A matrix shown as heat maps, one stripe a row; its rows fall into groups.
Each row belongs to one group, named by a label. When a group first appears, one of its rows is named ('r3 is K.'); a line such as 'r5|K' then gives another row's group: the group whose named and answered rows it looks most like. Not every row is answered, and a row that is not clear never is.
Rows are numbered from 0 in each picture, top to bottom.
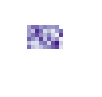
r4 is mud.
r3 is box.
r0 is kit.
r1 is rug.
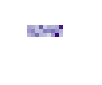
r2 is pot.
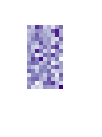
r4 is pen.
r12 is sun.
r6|rug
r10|mud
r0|rug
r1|pot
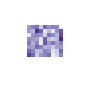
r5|rug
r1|rug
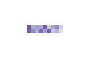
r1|box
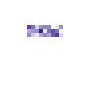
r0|box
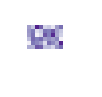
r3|kit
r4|sun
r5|rug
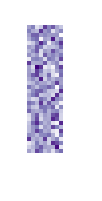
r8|sun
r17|pot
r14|pot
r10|rug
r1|pen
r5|rug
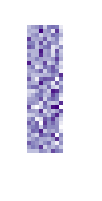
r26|kit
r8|pot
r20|mud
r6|pen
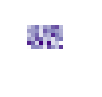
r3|rug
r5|sun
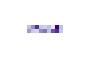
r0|pot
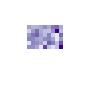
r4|sun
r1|pot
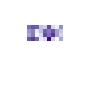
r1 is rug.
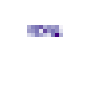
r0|kit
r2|pot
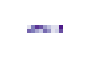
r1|box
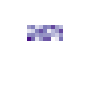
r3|box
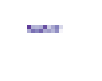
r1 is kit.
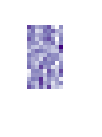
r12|sun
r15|box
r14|pen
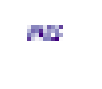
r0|sun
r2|pen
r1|kit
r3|mud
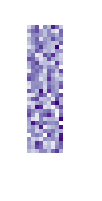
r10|kit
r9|pot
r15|sun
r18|pot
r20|rug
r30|rug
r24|kit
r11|sun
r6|rug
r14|sun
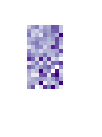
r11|pen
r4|pot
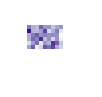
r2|kit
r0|pen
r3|kit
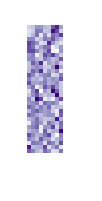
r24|sun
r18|rug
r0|pot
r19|kit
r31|box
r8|box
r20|box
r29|sun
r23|pot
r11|kit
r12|box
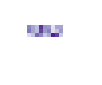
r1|pen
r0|pen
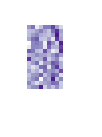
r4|sun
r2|pot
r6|box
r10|mud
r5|sun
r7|pot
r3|pot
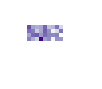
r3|pen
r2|kit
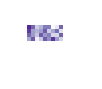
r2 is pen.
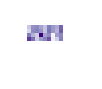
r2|pen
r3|box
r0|sun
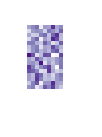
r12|rug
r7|box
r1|sun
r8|rug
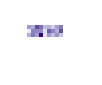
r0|rug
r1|sun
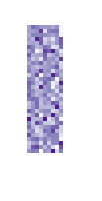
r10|mud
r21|box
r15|pen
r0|kit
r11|pen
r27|mud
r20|pot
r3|rug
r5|box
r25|mud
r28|kit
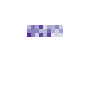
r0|kit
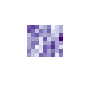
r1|box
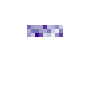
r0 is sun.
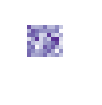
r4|mud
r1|kit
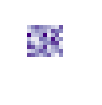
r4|mud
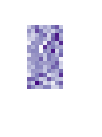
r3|pot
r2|mud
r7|sun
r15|box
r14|rug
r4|sun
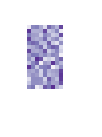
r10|box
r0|sun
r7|kit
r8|rug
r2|box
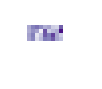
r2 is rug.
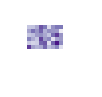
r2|pot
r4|mud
